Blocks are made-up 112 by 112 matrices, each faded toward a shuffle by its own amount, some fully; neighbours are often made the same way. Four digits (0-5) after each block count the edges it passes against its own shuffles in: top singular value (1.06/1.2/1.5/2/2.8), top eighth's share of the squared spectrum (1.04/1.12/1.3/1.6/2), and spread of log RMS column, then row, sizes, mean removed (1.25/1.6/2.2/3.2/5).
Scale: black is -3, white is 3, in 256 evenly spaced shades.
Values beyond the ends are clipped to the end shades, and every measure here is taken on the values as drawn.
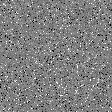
0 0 0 0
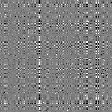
5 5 4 4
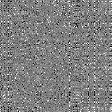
5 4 3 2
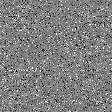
3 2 0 1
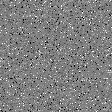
2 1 0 0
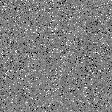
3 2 0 1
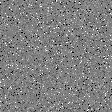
1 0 0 0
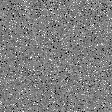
2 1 0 0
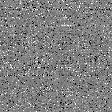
3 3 1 2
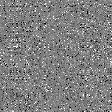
4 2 2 1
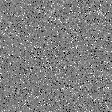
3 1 0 0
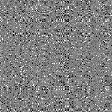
5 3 3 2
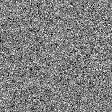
2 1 0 0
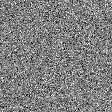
1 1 0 0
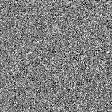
3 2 1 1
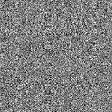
4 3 2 2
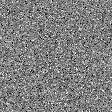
0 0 0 0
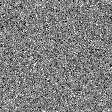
0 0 0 0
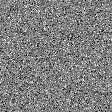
0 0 0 0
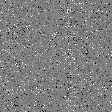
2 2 1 1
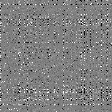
4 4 3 3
